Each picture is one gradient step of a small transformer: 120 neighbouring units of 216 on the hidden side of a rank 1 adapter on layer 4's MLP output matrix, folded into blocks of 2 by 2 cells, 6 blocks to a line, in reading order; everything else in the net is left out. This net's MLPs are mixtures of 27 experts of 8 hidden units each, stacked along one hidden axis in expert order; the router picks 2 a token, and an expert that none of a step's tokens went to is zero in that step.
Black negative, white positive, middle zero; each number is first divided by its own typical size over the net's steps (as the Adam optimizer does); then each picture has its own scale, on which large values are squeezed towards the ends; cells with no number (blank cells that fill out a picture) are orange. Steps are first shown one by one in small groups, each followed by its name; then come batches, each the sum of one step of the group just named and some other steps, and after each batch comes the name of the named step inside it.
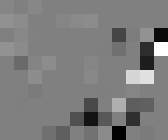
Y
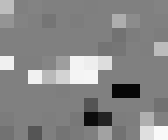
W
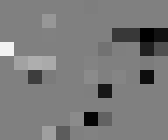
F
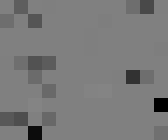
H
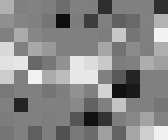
W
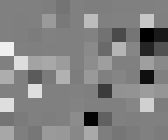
F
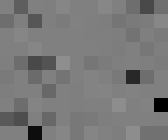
H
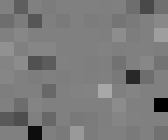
H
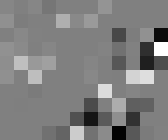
Y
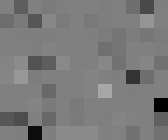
H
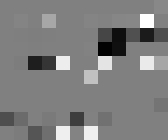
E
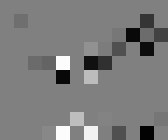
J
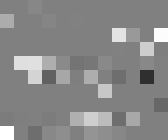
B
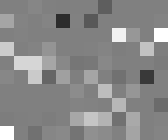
B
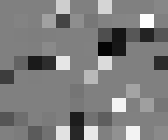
E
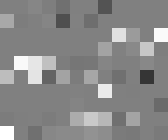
B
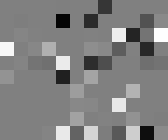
J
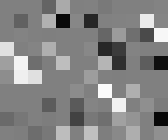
E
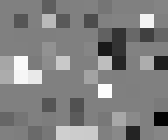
E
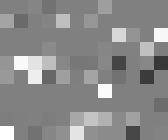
B
